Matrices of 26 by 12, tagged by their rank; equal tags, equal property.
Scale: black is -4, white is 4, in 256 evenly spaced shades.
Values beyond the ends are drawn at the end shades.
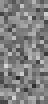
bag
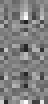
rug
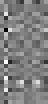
rug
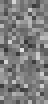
bag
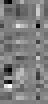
rug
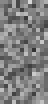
bag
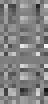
rug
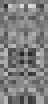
rug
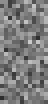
bag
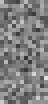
bag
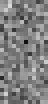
bag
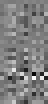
rug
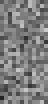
bag
